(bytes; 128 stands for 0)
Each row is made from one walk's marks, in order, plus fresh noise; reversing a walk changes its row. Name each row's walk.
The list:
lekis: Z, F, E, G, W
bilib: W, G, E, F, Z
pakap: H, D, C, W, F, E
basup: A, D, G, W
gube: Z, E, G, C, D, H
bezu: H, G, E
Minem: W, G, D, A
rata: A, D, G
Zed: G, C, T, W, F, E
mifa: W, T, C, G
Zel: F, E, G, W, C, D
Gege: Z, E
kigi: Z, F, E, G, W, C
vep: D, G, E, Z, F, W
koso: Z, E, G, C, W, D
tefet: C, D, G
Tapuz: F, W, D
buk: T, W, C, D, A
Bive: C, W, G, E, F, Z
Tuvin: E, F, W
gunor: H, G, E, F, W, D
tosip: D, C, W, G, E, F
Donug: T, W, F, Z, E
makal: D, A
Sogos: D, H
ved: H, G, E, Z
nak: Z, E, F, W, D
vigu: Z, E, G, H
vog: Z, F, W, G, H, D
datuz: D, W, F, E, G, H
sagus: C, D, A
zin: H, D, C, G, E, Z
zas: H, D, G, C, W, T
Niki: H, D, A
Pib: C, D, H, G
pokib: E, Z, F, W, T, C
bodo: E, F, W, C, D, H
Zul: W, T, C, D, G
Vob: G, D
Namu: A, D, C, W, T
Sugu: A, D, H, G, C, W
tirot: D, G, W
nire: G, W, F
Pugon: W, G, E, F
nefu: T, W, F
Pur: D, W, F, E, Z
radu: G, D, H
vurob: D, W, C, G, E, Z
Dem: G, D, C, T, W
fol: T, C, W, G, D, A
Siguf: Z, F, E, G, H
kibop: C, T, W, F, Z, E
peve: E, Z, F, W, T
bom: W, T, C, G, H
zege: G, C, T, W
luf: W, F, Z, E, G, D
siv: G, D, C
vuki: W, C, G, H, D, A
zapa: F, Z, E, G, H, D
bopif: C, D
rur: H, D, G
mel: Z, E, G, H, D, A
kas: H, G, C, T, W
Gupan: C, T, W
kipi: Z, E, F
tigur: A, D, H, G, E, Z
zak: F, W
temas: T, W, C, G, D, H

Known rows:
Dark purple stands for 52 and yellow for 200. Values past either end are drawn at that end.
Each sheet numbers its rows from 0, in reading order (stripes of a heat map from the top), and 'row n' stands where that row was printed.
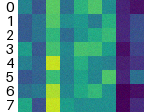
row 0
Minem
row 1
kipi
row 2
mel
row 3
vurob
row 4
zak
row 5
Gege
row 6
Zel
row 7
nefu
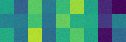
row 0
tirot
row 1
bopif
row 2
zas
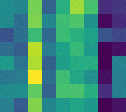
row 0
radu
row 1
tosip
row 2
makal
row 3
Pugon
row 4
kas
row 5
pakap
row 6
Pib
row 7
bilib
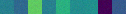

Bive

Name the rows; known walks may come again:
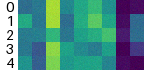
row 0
Zel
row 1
zas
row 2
gube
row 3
peve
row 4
luf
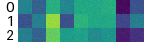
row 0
koso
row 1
Niki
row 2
nak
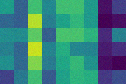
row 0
vurob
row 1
Pugon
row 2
Pib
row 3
zak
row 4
nire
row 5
tigur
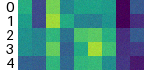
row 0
mifa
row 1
Donug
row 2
tefet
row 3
radu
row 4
basup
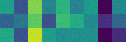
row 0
Gupan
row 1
Sugu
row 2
nefu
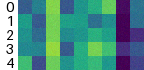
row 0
ved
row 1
kibop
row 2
Zed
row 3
rur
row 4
Zul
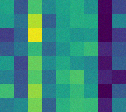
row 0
fol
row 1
kas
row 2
Tuvin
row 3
mel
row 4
buk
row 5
Minem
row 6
temas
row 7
zin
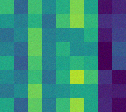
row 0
Dem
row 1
siv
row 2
Siguf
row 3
Bive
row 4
zege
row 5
Vob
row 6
zapa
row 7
tirot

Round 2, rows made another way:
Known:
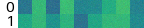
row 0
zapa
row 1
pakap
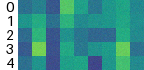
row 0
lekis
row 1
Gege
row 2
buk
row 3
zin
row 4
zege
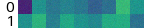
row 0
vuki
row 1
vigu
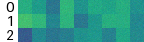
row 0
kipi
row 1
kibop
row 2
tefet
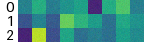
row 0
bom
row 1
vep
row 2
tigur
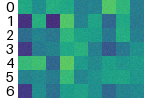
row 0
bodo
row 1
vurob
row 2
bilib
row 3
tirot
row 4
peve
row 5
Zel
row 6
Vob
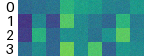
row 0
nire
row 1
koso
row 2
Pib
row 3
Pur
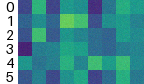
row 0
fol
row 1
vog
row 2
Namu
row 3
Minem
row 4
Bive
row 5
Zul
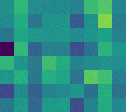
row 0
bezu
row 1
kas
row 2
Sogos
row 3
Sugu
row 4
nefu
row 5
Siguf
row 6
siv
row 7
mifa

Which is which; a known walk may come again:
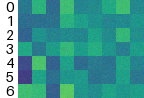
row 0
zapa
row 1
nire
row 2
bopif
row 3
zak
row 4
mel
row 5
radu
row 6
peve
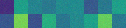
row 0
rata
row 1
zin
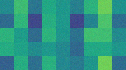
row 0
ved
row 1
temas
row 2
Zed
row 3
Gupan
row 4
gube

